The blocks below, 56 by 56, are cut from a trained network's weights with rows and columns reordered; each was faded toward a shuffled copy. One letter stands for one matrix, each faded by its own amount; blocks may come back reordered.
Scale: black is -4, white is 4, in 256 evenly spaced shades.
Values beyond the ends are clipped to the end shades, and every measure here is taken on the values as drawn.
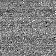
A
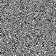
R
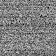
A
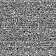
A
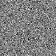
R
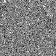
R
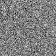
R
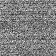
A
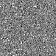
R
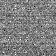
A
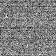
A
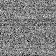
A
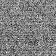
A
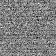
A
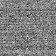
A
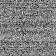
A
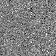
R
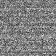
A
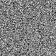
R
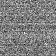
A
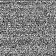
A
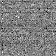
A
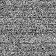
A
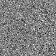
R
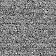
A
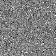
R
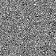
R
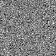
R
